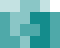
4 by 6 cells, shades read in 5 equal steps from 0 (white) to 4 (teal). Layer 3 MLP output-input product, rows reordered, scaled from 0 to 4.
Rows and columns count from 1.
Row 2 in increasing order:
2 2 3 3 4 4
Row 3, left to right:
3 2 3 3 4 3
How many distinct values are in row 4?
3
